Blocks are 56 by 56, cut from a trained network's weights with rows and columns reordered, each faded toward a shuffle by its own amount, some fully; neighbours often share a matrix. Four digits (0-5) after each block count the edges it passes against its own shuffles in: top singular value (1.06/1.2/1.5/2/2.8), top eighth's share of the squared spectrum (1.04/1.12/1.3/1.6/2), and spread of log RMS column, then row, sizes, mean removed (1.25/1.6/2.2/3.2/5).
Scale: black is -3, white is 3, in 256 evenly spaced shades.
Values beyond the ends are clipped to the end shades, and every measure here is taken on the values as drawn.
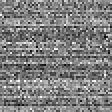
4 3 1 2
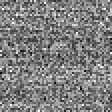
2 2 0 0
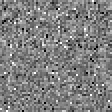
3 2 0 1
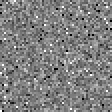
0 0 0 0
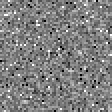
0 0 0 0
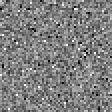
0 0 0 0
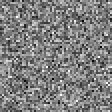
0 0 0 0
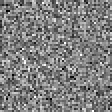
0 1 0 1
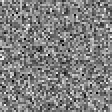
1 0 0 0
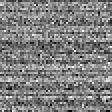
4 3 1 1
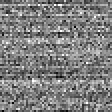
4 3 0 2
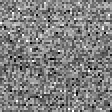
2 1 0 0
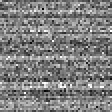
4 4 1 2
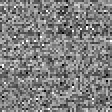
2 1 0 0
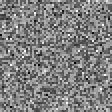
0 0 0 0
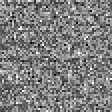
1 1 0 0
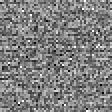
2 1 0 0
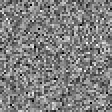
0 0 0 0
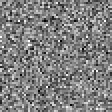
2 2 0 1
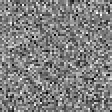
2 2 0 1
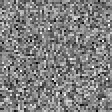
0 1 0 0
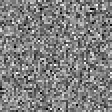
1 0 0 0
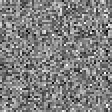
3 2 0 1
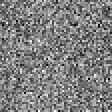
2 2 0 1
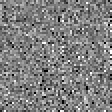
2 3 2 1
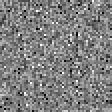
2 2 1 1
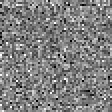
3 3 1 1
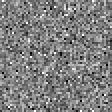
0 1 0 0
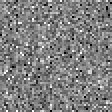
2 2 1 0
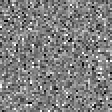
2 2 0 1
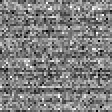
3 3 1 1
